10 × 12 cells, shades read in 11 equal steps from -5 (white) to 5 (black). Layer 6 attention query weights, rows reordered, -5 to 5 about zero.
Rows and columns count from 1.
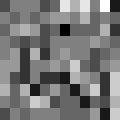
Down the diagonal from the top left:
2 1 -2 1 3 -1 4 4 4 -1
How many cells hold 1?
26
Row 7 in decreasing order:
4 3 3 3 3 2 0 0 -1 -1 -2 -3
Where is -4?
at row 1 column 7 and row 1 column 9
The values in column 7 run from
-4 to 5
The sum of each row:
-6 0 9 6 5 -1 11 3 5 6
